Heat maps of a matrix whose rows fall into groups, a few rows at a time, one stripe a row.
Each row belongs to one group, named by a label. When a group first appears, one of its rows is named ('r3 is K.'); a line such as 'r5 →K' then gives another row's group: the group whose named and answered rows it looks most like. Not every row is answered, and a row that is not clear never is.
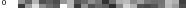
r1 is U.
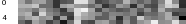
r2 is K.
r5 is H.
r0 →K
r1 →U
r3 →K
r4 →K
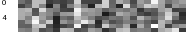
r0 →H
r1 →H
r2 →K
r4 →K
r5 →K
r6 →H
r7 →U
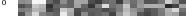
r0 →K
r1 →H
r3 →U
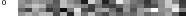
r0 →U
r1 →U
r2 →H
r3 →K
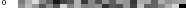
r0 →H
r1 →U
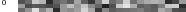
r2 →K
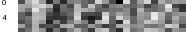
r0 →H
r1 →K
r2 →K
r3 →H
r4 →H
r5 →H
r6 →U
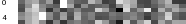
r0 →U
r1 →U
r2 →H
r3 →K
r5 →H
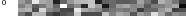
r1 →U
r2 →K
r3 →H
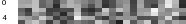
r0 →U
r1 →U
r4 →K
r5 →H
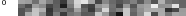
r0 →K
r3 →H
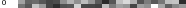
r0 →U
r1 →H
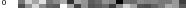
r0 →K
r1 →U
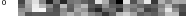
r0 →H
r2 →K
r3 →U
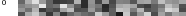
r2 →U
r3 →H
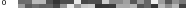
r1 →U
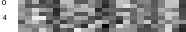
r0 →U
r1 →U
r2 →K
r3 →U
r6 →U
